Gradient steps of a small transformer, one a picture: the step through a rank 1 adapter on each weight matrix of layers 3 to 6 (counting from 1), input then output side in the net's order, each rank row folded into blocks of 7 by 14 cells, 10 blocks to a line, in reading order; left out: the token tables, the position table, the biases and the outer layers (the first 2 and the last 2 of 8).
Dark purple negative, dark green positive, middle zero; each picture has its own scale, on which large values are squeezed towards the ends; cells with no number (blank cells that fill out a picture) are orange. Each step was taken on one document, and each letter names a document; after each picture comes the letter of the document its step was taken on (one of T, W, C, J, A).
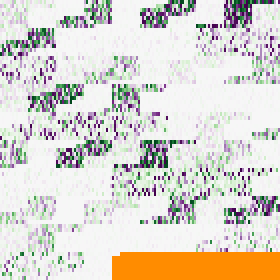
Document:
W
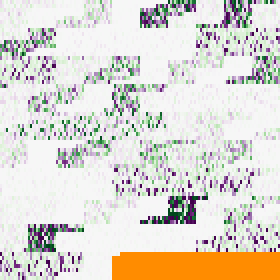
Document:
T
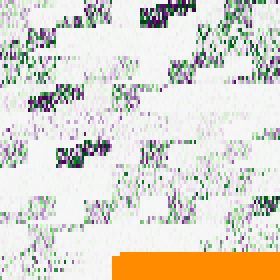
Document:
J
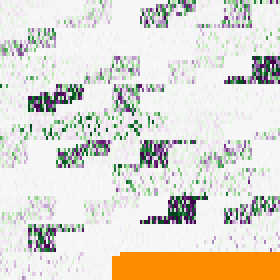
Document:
T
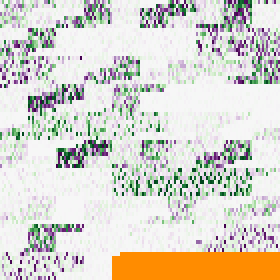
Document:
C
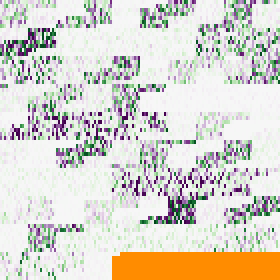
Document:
C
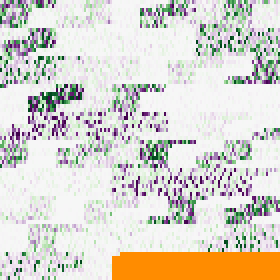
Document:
C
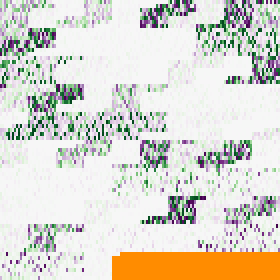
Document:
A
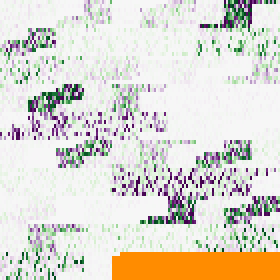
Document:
C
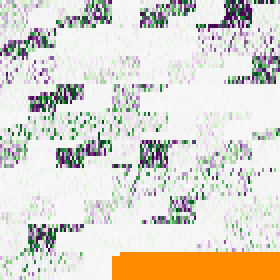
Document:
J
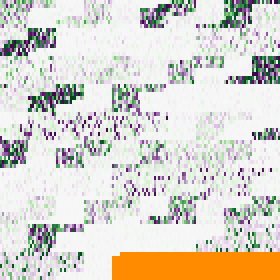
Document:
W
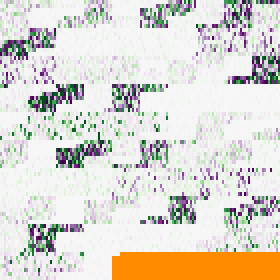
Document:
J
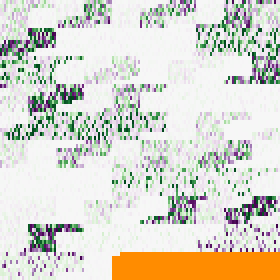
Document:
A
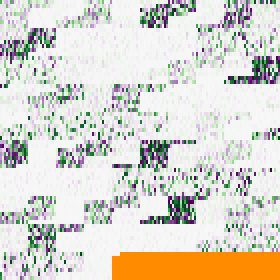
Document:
J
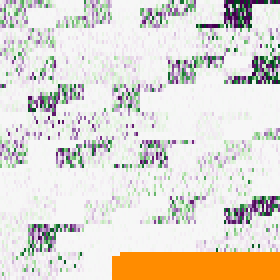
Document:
W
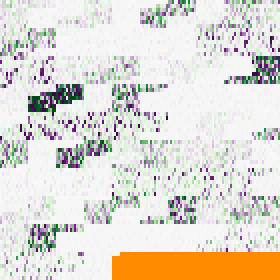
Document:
W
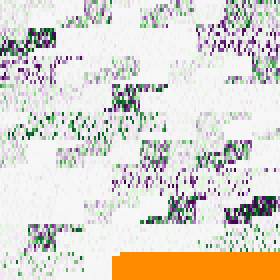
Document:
A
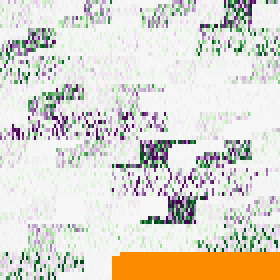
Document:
C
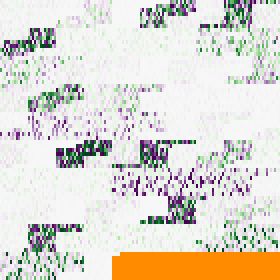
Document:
C
